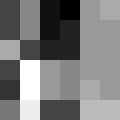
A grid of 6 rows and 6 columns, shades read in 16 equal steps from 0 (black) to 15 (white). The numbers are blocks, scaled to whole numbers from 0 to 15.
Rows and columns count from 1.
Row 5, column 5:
10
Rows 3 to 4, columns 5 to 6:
9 9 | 9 9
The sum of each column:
32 64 26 24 57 57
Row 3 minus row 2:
6 -4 1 0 0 0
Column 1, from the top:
4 4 10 4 3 7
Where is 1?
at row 1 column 3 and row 2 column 3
